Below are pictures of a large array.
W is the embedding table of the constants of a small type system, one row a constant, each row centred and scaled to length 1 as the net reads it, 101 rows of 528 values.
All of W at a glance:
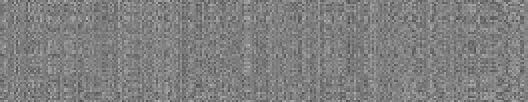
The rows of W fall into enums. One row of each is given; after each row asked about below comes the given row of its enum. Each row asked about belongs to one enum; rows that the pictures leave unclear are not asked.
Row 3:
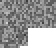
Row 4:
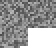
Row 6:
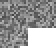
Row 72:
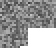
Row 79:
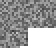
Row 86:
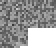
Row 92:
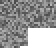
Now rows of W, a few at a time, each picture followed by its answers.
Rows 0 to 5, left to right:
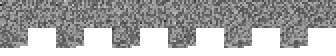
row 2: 3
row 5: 4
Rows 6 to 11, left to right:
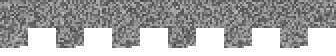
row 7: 3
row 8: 4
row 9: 3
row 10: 4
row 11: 92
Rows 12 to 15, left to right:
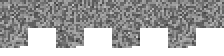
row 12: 6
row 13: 86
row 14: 79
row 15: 6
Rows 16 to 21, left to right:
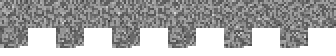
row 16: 3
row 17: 3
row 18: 3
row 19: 3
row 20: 79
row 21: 79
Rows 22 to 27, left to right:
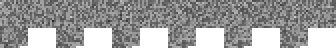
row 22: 3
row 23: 86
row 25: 4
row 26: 4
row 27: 86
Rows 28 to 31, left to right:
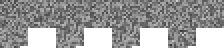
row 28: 92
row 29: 6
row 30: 6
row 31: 79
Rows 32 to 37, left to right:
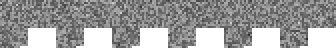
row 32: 86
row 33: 72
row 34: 3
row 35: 4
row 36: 3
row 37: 79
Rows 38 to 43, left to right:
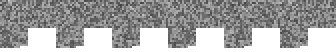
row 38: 86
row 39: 4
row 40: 72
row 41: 3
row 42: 72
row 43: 86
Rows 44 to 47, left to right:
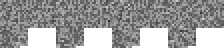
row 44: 86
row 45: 3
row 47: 79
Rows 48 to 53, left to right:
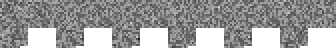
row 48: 72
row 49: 79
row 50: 79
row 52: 79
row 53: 3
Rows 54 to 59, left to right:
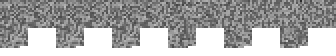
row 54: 6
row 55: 6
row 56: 6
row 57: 72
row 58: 86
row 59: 3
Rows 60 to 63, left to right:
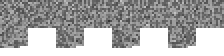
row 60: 4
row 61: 86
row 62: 86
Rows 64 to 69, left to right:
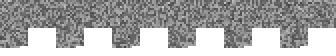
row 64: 79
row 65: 6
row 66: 3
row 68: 86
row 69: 72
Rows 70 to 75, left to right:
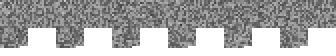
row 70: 3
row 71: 3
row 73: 86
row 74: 6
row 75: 86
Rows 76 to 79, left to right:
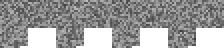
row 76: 4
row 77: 72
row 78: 92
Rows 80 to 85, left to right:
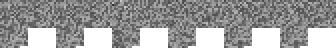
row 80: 6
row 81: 6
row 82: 86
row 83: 92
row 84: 4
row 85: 4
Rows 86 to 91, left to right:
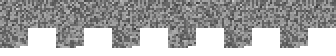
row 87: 4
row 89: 72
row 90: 86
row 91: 86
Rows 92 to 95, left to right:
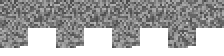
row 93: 92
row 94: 92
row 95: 79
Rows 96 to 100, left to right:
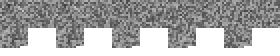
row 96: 72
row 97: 72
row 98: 92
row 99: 6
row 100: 86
